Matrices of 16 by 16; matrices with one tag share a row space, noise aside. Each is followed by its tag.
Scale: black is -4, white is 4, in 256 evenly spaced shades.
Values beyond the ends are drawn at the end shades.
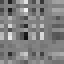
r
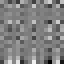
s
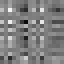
r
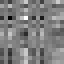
r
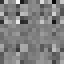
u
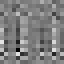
u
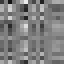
r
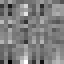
r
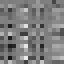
r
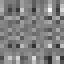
s
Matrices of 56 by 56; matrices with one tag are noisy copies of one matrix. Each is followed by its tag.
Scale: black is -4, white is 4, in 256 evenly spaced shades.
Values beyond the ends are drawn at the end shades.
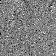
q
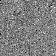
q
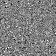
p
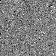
q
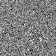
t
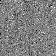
q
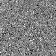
t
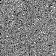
q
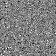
p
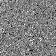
t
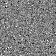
p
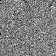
q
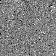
q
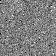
q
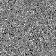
t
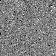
q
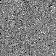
q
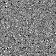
p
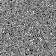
t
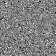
p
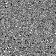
p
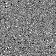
p
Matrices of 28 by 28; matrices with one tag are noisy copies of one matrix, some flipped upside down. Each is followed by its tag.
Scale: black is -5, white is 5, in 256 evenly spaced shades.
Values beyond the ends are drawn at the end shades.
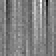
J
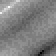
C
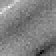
C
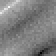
C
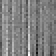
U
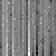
U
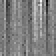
J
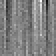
J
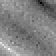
C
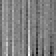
U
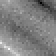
C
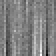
J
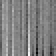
U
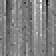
J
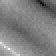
C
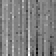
U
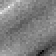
C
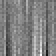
J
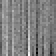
U
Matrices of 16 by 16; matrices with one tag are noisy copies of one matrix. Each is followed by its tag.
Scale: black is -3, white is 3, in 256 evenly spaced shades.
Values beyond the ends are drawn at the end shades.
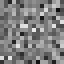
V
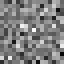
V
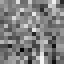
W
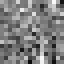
W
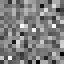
V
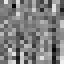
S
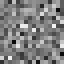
V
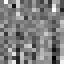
S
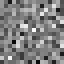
V
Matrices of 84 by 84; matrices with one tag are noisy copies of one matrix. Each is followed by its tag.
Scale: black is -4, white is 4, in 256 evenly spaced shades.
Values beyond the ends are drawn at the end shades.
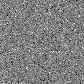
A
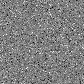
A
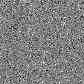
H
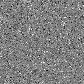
H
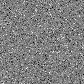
A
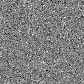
H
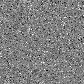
H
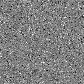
H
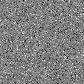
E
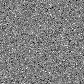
A
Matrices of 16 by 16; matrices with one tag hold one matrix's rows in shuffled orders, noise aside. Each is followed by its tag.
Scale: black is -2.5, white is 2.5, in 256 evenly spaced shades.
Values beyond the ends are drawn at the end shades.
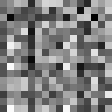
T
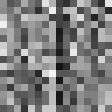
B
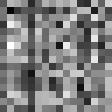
T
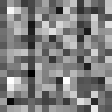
T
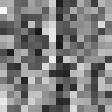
B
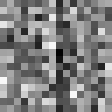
B
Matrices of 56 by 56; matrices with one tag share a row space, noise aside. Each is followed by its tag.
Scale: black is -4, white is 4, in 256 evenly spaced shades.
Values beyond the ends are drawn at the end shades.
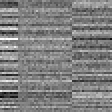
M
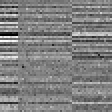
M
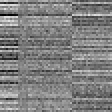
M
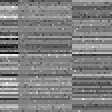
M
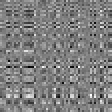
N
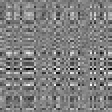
N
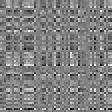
N
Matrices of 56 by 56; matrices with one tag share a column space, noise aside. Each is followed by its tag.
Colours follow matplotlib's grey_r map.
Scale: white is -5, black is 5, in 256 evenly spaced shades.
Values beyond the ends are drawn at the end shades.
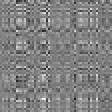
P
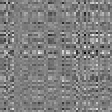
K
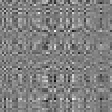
P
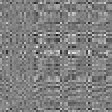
K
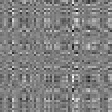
P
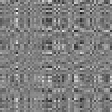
P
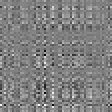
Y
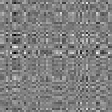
K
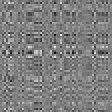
K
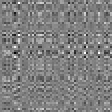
K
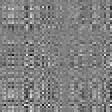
Y
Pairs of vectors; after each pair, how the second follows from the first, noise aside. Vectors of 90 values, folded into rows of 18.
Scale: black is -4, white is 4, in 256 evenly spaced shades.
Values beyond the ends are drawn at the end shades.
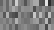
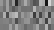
negated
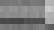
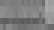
shrunk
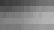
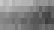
negated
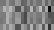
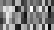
scaled up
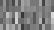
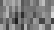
sign-scrambled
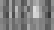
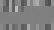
partly zeroed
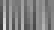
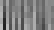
negated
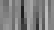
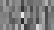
sign-scrambled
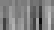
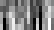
scaled up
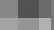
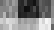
scaled up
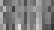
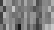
negated
